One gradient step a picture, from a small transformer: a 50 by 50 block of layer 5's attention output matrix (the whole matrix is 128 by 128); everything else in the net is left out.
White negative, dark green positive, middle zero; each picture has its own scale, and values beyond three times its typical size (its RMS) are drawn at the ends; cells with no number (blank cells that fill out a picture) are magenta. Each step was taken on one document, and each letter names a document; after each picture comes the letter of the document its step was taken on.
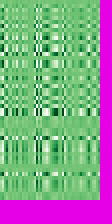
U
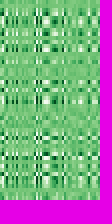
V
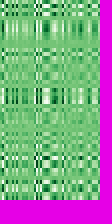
U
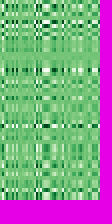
V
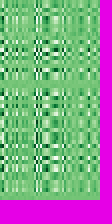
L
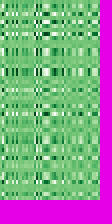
V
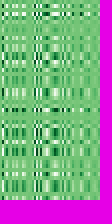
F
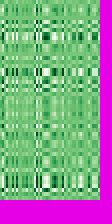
V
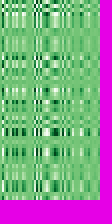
F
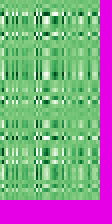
V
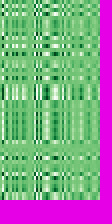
F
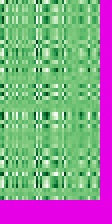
L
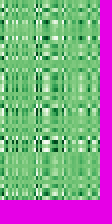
U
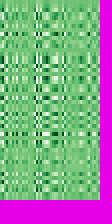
U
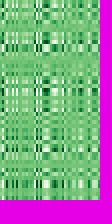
V
